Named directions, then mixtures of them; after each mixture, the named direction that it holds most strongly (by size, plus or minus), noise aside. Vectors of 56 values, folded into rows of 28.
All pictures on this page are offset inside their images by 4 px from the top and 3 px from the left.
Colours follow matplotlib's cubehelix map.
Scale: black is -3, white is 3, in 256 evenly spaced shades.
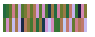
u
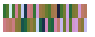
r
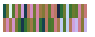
r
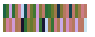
r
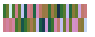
r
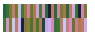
u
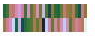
u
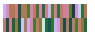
u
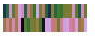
u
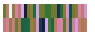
r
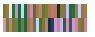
r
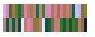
u
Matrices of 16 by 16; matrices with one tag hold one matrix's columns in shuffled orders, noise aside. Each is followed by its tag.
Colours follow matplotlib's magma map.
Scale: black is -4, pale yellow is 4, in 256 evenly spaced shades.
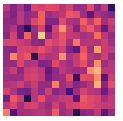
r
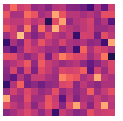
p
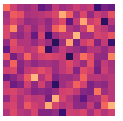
p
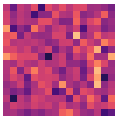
r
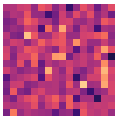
r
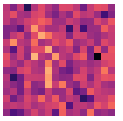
r
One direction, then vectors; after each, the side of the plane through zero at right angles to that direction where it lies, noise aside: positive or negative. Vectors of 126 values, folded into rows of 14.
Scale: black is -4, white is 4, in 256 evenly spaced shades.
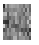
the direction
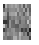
positive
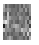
negative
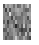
positive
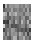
positive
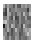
negative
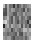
negative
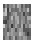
positive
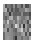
negative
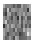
negative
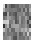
negative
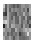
negative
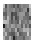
negative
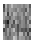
positive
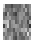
negative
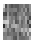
negative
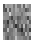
positive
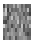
positive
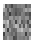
negative
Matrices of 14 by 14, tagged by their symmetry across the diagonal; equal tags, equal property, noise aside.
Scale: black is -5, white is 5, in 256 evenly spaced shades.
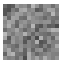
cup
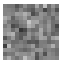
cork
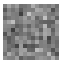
cork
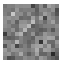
cup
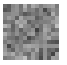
cup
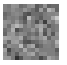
cork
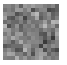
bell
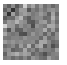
cup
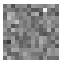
bell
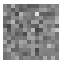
bell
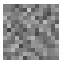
cork
